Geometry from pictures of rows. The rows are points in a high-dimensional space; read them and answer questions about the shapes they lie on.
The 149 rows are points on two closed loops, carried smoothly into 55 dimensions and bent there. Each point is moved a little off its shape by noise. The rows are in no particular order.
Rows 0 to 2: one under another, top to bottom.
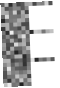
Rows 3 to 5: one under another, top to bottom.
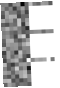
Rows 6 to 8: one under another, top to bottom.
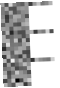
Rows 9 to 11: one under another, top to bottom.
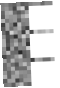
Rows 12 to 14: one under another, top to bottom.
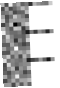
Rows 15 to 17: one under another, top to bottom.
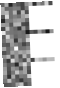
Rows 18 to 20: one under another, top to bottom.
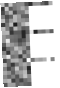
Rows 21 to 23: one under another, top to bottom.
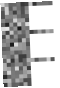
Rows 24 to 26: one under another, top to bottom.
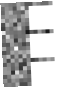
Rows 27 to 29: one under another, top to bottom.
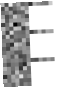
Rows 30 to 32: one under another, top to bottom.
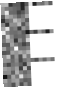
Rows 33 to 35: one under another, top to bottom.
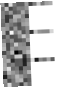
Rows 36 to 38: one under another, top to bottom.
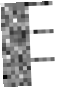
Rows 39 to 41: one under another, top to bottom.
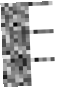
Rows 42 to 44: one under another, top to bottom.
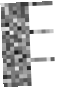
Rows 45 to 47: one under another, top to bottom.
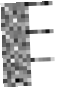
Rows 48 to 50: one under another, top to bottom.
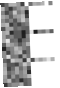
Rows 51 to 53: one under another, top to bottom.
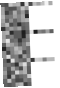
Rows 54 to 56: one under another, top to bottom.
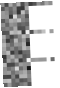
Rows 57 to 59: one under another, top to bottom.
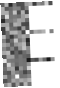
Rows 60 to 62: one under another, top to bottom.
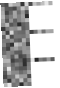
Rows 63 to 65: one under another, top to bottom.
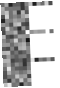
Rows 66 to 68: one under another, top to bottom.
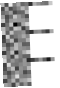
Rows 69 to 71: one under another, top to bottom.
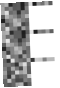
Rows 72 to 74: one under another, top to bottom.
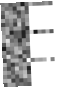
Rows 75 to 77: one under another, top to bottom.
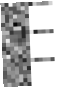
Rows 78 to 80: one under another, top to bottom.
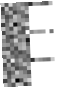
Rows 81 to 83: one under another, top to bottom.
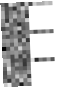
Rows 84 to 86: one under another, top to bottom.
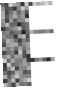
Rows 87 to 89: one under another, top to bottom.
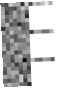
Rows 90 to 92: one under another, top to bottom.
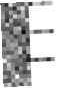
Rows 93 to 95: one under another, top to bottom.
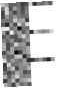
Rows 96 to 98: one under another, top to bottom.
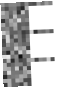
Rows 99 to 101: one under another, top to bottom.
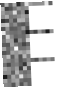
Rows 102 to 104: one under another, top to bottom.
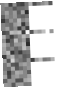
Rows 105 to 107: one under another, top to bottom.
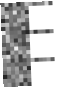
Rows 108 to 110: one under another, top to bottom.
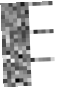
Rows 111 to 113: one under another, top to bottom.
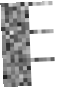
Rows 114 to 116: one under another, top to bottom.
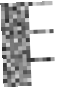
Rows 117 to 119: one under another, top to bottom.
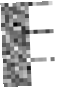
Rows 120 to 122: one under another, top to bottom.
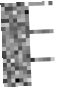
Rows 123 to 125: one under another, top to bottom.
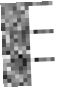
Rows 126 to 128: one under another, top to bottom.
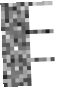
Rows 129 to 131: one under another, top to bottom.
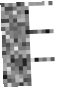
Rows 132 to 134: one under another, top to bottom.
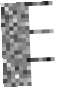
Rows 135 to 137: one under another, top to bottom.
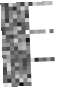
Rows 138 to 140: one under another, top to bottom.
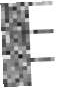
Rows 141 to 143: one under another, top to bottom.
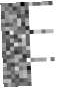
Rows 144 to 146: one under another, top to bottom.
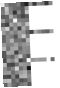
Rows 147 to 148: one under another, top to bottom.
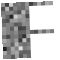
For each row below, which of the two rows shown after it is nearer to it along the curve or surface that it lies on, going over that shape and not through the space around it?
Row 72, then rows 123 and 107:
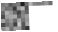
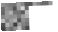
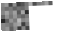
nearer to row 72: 123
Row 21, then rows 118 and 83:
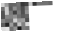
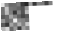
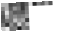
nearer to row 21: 118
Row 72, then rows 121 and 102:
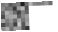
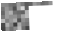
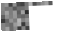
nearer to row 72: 121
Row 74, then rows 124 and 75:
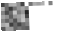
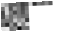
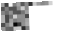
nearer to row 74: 75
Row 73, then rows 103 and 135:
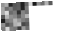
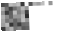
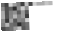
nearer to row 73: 103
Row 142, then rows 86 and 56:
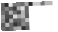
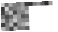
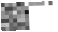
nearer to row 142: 86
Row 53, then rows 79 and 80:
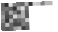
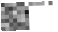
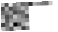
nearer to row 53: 80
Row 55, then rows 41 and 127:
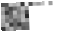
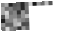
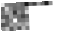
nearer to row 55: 41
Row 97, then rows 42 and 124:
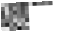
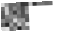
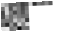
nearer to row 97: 124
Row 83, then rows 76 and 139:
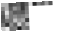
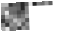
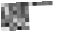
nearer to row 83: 76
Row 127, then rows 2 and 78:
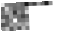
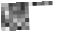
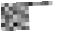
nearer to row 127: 78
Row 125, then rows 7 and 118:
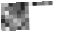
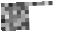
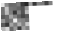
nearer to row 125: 7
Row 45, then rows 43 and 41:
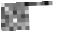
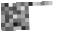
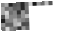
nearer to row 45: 43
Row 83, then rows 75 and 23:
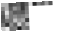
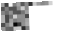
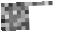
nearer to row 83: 23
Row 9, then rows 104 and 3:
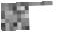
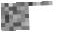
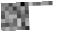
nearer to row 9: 3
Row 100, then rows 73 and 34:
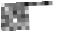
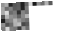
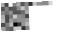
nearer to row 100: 34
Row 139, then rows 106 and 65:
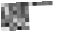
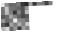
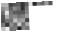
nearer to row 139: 106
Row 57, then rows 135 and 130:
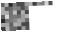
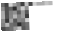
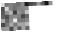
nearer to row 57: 135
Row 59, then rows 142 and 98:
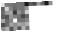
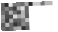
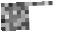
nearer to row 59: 142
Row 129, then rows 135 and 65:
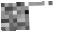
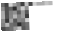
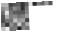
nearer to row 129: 135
